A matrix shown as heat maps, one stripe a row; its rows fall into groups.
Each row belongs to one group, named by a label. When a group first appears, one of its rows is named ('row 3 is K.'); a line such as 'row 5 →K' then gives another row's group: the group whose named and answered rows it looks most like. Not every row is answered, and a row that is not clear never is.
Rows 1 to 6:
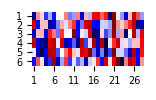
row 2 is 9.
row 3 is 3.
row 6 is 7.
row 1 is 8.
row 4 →3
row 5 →3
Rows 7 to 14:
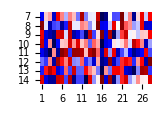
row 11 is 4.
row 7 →3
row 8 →9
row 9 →3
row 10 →9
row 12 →3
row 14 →3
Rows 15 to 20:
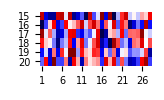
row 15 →3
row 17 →9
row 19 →4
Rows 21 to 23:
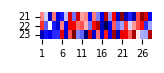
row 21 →8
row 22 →9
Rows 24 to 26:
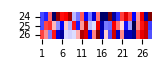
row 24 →3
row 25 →8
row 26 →8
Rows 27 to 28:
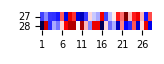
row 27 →7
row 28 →4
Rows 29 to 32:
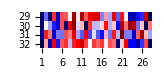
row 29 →4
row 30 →7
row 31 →8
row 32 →4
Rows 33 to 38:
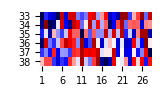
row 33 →7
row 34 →7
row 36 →4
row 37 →4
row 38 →9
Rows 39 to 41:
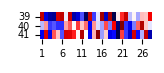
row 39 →3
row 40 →8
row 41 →4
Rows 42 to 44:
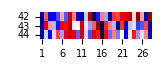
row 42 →7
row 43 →4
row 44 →4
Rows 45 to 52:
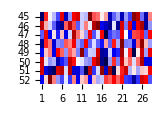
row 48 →8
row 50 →9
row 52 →8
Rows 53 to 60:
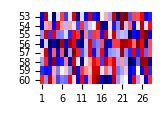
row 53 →7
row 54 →3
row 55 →8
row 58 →8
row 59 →4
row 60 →9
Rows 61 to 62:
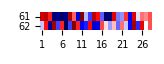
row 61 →9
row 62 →7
